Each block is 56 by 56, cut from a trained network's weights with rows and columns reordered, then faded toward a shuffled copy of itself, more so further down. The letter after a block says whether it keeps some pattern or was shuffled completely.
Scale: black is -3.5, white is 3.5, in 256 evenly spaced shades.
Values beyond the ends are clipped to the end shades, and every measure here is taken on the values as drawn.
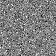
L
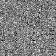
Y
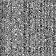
Y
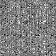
Y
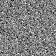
L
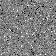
L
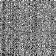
Y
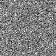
Y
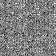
Y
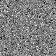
L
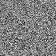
Y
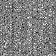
Y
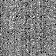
Y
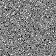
L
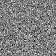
Y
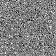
Y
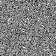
L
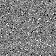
L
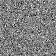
L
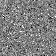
L
